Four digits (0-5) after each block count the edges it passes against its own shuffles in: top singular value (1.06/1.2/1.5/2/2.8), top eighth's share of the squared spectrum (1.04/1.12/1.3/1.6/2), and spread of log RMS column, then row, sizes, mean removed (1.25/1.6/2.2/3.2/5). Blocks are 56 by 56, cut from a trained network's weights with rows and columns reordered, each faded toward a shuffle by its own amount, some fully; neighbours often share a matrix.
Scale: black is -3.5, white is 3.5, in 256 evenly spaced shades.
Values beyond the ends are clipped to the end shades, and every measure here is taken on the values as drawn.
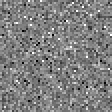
1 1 0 0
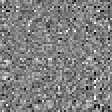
3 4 2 2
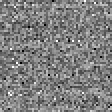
1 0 0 0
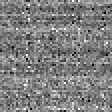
3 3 2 0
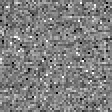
1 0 0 0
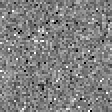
0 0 0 0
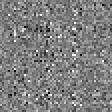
3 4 2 2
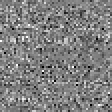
3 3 0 2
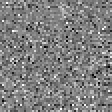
3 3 0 2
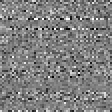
4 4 0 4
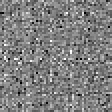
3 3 0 2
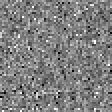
2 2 0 1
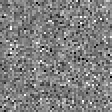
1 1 0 0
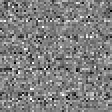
3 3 0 3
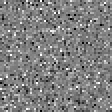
0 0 0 0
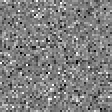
1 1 0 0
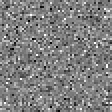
2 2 0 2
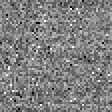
1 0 0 0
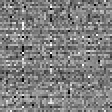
3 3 2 0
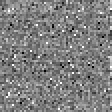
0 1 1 0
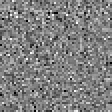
2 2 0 2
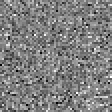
2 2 0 1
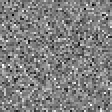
1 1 0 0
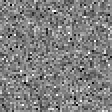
0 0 0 0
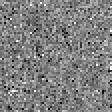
0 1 0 0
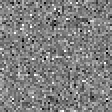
0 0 0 0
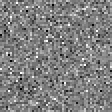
0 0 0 0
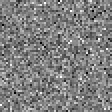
0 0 0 0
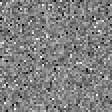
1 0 0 0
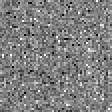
1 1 0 0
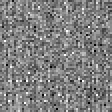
3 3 0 1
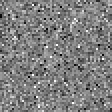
1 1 0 0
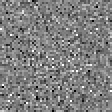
1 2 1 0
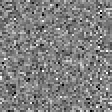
2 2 1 1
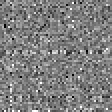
3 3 1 2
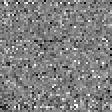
3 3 0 2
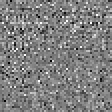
3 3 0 2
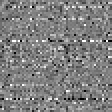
4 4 0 3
